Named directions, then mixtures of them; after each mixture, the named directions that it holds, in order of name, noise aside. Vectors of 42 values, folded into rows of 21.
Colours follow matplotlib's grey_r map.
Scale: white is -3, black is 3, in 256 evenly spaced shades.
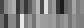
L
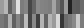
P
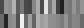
L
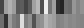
L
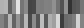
P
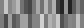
L, P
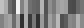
L, P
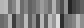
P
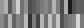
P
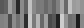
P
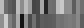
L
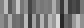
P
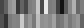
L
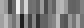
L, P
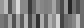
P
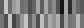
L, P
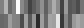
P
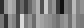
L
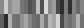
L, P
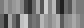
L, P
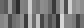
P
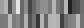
P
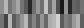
L, P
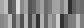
L, P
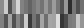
P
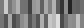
L, P
